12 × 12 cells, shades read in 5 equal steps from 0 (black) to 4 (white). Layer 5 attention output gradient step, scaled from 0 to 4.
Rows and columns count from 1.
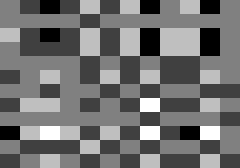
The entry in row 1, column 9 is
2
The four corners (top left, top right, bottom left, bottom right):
2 2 1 1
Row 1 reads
2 1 0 1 3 1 3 0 2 3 0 2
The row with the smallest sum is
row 1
